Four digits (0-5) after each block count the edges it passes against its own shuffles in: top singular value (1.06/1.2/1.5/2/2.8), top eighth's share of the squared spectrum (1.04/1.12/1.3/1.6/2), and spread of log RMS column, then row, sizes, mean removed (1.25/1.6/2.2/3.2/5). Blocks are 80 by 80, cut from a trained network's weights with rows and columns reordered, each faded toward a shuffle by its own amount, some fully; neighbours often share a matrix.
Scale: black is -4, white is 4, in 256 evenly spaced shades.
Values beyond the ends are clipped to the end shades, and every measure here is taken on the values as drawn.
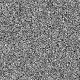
2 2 0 0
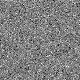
0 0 0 0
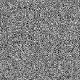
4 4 2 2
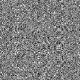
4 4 2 2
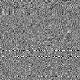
4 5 2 3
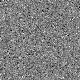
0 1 0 0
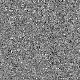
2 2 1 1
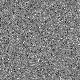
0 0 0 0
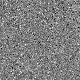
0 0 0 0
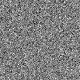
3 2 1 0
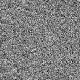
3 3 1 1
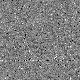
2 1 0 0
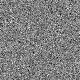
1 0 0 0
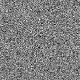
3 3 1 1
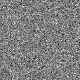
1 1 0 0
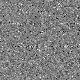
2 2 0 1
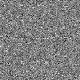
2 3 1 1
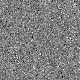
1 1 0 0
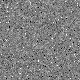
0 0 0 0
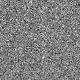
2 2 0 1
